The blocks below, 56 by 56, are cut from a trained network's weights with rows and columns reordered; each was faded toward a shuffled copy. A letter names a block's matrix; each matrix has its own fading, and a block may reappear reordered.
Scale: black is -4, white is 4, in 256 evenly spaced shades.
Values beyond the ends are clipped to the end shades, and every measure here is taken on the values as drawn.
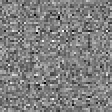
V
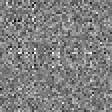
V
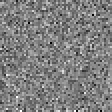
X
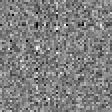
V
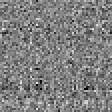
V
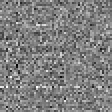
V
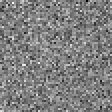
X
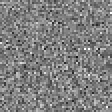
X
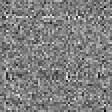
V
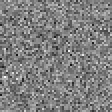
X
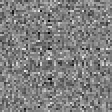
V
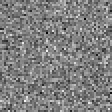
X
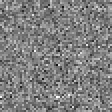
X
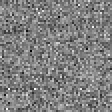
X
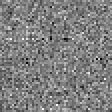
V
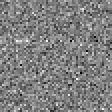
X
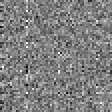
V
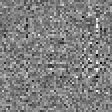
V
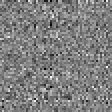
V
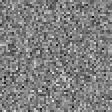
X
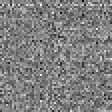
V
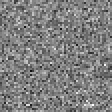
X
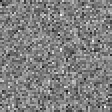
X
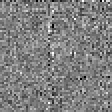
V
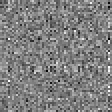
V
